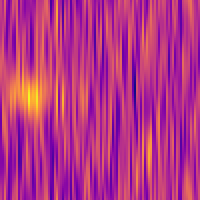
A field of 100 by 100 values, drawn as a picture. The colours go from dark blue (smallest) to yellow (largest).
Grain: streaks running down. Bumps: one, in the middle left. Ninth with the highest average: middle left.
